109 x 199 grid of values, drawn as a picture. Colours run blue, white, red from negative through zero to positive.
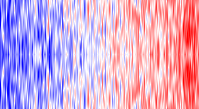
Mirror symmetry: top to bottom. Grain: streaks running down. Slope: up to the right.
